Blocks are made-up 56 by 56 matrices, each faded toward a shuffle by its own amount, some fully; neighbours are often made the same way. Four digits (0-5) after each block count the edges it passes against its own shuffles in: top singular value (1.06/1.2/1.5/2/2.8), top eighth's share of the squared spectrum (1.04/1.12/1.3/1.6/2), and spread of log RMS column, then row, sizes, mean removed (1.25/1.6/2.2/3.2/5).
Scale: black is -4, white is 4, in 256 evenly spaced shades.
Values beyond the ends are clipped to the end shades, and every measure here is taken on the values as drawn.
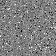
0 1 0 0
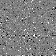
3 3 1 1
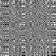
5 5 3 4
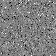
1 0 0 0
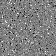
0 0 0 0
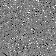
0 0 0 0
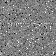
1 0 0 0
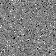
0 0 0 0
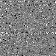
1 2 0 2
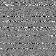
2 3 0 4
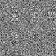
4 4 2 2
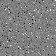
0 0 0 0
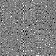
4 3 1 1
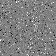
1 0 0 0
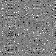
4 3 2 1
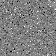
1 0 0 1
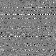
3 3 0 3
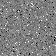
0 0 0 0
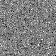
2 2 0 0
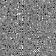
3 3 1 0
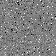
1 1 0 0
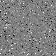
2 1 0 0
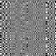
5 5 4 3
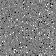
2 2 1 0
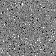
2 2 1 0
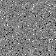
1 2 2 1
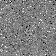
1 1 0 0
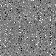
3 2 1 0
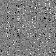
3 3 2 1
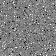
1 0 0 0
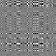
5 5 3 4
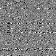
3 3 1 3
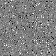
3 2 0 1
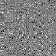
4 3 1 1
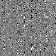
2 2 2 0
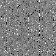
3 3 2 0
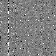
3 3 2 0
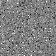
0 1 1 0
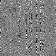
3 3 3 0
